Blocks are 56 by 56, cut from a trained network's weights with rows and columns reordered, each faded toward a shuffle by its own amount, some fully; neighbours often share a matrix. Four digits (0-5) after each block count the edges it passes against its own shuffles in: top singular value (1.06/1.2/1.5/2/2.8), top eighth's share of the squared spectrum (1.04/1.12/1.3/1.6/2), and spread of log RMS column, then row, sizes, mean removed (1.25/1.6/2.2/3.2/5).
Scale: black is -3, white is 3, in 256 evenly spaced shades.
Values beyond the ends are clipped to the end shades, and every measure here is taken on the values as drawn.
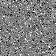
0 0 0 0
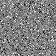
0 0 0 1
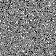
0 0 0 0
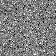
0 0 0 0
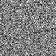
3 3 1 0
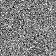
0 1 0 0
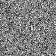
2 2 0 1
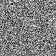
2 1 0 0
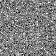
0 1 0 0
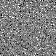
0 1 0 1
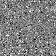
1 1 0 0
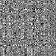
3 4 2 2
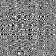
3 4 2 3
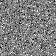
0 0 0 0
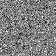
0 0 0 0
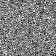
0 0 0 0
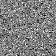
1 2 0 0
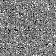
1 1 0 1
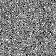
1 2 0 0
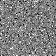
1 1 0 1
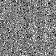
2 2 0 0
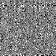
2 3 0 2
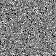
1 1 0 1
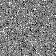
1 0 0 0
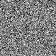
2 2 0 0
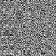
4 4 2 0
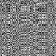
4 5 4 2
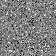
1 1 0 0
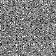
2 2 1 1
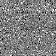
2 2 1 1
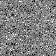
2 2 1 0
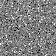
1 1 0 0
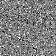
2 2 1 0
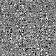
2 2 2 0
